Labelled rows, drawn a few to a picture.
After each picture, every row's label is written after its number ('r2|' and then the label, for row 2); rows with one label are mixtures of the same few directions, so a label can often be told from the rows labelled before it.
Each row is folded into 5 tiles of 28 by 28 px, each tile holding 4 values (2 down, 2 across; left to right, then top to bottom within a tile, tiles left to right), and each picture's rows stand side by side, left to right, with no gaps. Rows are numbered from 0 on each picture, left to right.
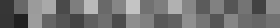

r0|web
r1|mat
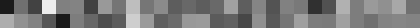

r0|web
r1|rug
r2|mat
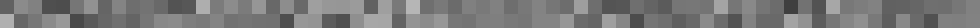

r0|rug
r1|mat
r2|rug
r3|web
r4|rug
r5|rug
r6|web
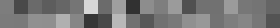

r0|rug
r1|web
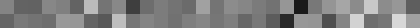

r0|rug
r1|mat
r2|rug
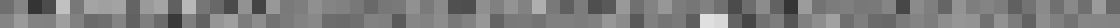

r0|mat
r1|rug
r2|rug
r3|mat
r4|mat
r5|web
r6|mat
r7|mat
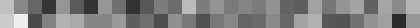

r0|web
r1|web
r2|rug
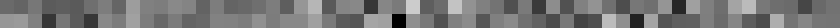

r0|web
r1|mat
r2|rug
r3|mat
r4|mat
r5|mat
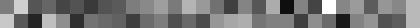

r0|rug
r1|rug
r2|web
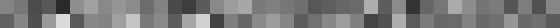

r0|mat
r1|mat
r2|rug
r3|mat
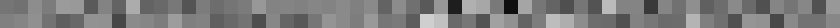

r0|rug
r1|rug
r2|web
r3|web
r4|web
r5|mat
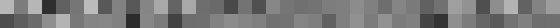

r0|web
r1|rug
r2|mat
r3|web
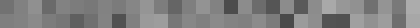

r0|rug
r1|web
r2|rug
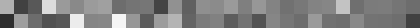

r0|rug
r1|rug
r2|mat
